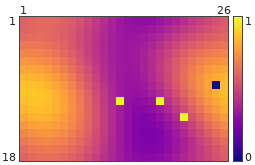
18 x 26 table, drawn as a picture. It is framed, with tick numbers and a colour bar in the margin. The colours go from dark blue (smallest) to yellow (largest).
Ninth with the highest average: middle left. Roughest part: middle right. Calmest part: top middle. Lone odd cells: 4, 3 higher and 1 lower than their neighbours.
